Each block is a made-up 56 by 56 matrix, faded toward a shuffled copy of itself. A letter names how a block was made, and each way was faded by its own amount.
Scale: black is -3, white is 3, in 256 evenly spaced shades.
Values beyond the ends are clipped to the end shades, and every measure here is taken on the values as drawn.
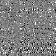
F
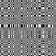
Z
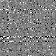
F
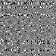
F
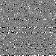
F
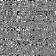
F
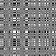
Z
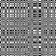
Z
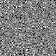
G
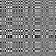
Z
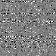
F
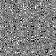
G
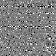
F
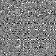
G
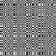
Z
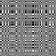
Z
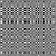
Z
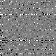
F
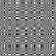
Z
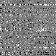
F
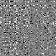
F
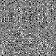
G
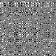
F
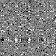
G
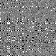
F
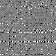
F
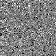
G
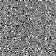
G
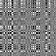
Z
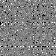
F
